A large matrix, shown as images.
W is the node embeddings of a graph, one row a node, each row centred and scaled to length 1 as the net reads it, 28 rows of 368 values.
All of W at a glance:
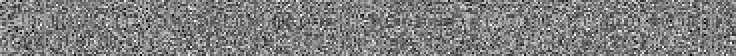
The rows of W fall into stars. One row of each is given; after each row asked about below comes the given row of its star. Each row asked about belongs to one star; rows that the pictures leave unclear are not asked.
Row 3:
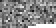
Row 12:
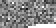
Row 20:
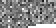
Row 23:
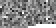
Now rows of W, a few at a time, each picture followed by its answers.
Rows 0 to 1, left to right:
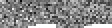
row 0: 20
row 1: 12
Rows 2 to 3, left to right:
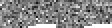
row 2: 20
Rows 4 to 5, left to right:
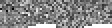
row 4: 23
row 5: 20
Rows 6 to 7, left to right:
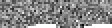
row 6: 23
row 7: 3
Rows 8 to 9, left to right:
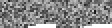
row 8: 3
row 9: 12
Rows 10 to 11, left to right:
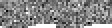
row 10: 12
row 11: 12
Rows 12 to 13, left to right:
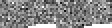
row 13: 3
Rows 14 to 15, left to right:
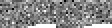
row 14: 23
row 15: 3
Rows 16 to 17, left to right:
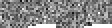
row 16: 20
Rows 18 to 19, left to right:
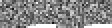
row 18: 23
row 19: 12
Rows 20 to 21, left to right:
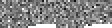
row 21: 20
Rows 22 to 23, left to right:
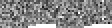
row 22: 20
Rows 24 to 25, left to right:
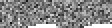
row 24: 20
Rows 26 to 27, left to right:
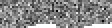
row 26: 23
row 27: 3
